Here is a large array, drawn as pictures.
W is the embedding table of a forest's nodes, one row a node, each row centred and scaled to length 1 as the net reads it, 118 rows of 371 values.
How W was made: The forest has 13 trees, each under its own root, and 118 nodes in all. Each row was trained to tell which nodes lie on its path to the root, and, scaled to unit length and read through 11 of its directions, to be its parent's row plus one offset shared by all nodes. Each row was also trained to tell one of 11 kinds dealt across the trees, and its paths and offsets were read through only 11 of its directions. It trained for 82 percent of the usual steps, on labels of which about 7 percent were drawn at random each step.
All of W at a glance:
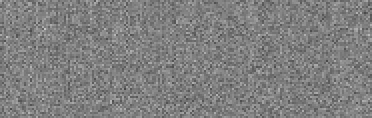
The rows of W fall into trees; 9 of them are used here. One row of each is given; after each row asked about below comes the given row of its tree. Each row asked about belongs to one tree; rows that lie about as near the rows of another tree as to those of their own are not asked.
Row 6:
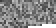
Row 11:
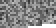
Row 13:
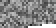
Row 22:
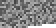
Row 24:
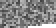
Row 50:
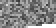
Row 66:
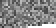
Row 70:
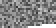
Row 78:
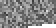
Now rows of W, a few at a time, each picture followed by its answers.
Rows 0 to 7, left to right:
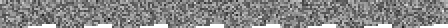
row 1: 24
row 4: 11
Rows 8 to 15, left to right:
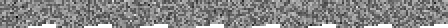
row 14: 78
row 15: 66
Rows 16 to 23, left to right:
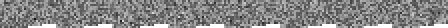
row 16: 6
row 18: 78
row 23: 11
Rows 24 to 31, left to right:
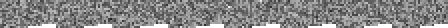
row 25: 70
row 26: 22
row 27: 11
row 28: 24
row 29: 13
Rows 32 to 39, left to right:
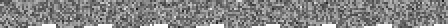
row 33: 50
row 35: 24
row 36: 70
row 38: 70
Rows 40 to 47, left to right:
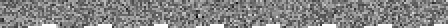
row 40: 22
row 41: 78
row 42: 70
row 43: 24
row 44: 24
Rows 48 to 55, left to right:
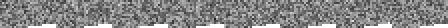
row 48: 22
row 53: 13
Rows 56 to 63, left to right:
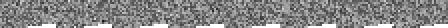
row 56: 66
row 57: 24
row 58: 70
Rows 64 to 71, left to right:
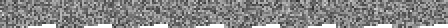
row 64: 50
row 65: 66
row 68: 78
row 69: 66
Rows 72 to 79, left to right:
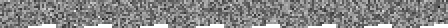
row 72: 70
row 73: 11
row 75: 66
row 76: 11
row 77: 66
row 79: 24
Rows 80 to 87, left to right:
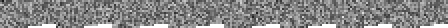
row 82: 11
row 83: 11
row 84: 78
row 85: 6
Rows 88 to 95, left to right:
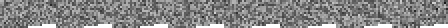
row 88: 6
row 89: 66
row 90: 6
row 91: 24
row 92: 50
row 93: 66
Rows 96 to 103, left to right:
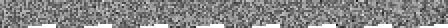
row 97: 70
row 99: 22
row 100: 22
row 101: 24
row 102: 66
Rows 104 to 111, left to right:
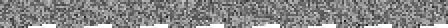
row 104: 6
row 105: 70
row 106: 24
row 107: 6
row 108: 70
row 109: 70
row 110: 78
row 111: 6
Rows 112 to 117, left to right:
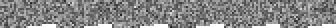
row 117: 66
